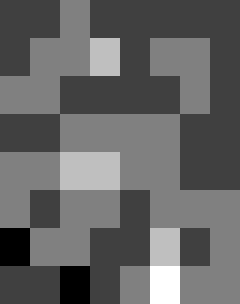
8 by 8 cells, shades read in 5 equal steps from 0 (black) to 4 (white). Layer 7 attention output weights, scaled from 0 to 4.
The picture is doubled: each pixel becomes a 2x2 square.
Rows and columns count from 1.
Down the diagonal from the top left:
1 2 1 2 2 2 1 2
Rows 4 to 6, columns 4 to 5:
2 2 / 3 2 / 2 1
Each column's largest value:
2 2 3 3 2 4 2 2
